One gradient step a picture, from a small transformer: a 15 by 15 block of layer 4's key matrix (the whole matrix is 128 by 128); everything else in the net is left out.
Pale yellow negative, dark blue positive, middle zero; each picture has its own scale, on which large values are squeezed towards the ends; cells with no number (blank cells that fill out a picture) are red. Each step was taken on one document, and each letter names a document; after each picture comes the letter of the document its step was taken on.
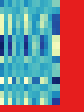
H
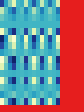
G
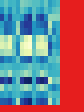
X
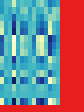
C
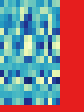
X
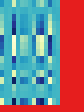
C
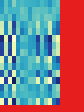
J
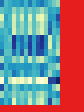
H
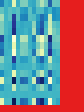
C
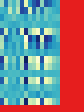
G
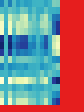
H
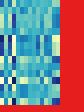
J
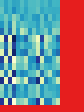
J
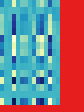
C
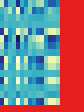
G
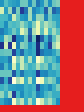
J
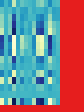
C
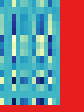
C
